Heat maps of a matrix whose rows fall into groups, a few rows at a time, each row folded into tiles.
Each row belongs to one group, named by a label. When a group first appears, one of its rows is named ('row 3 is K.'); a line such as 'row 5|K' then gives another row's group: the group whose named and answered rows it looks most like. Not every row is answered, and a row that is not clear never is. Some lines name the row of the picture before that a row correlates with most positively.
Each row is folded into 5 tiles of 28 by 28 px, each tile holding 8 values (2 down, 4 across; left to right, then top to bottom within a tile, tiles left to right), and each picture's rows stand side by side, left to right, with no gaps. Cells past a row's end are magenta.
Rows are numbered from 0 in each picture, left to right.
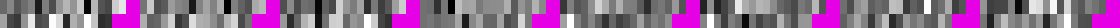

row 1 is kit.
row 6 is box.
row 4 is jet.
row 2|kit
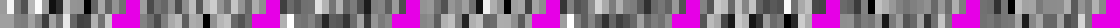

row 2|jet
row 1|kit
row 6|jet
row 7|jet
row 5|box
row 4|jet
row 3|kit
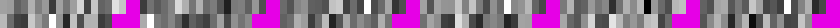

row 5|box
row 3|box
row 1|jet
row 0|kit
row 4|kit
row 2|box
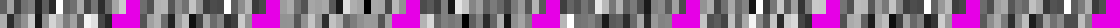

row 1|box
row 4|jet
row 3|jet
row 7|box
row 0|kit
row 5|kit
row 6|box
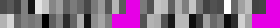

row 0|jet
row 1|box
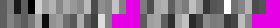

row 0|jet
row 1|box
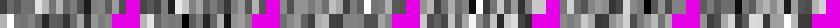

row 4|kit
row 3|kit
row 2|box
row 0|jet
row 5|kit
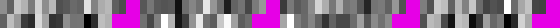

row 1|kit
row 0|box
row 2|jet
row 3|box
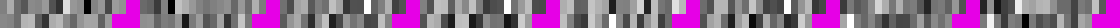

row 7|jet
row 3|box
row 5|box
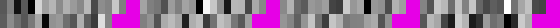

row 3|box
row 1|kit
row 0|jet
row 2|kit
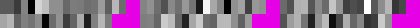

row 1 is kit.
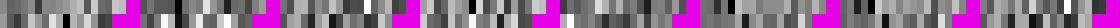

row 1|kit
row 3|kit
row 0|kit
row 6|jet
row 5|jet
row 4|jet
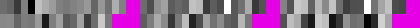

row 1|box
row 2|box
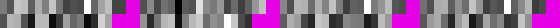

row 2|box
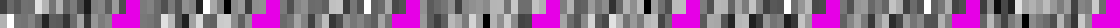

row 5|box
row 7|jet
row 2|box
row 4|kit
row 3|kit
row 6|box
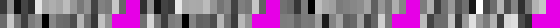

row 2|jet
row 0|jet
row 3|kit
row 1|jet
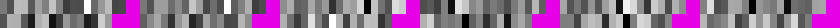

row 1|box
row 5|kit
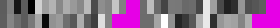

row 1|kit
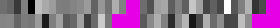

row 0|jet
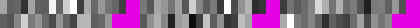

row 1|box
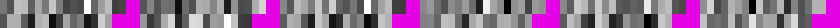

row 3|kit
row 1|kit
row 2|box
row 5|kit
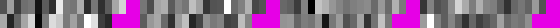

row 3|jet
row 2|jet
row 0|kit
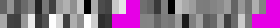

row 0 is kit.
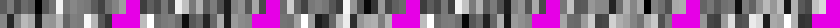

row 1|jet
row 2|kit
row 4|kit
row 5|kit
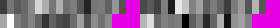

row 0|jet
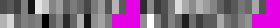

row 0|jet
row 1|jet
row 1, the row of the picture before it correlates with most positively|0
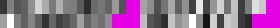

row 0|jet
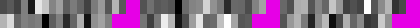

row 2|box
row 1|kit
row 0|jet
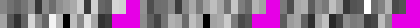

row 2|box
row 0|kit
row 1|kit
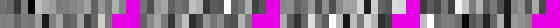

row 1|box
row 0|jet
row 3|jet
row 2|kit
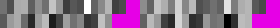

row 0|box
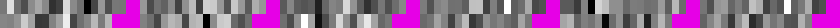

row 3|box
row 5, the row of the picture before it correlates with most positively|0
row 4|jet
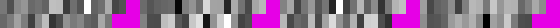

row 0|box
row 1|kit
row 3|kit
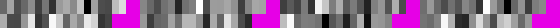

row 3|kit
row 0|kit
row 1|kit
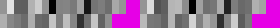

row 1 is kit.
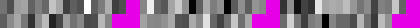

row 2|jet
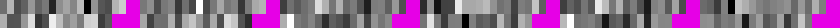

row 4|jet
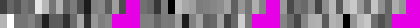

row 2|kit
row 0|jet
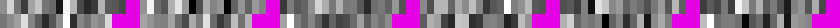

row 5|jet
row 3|box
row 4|jet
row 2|jet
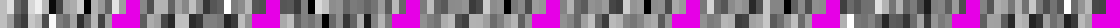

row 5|kit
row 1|box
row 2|jet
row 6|jet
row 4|kit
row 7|box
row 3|kit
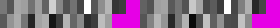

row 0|box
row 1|box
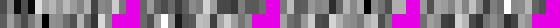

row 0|jet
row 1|kit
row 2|kit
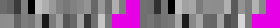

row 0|jet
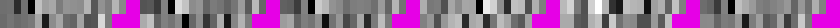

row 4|kit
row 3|kit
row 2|jet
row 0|jet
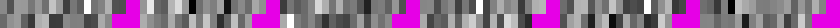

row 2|jet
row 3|kit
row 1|kit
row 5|jet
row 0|box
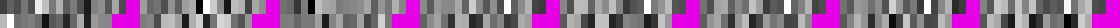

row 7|box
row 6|box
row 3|box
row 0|jet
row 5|box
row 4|box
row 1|kit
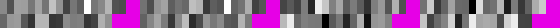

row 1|box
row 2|jet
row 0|box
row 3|kit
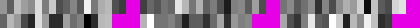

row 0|box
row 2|kit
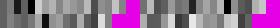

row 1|kit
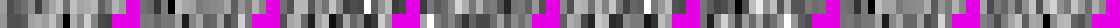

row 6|jet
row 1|jet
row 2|box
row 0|kit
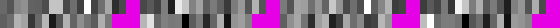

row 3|jet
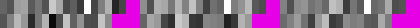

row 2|box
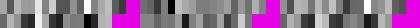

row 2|box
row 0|box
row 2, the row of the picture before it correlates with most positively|1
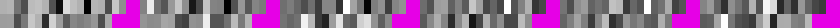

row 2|kit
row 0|kit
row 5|kit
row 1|kit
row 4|box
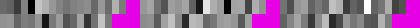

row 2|box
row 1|kit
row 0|jet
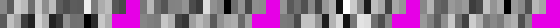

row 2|kit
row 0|box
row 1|kit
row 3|kit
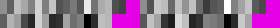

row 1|box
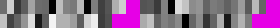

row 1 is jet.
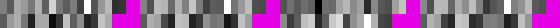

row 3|box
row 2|kit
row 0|box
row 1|box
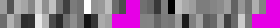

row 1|jet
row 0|box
